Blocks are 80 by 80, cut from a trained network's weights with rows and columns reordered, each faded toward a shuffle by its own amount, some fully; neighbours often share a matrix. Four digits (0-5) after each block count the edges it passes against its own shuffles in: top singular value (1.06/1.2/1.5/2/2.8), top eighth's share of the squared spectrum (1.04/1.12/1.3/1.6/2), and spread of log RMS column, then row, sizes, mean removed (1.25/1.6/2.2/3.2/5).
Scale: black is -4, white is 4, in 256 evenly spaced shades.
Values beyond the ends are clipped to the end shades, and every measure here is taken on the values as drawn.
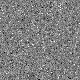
0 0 0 0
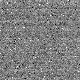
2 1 0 0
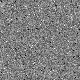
0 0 0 0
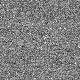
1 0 0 0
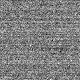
3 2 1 0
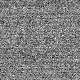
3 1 0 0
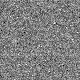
0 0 0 0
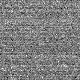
3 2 1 0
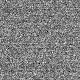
2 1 0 0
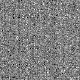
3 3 1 2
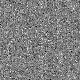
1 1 0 0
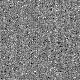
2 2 0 1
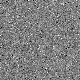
0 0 0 0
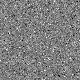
0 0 0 0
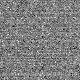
2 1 0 0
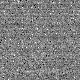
2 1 0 0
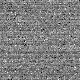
3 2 1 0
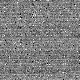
3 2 1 1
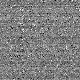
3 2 1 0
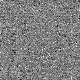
1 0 0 0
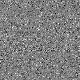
3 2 0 2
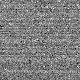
3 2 1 0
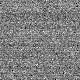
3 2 0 0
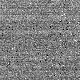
3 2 1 0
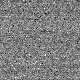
2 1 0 0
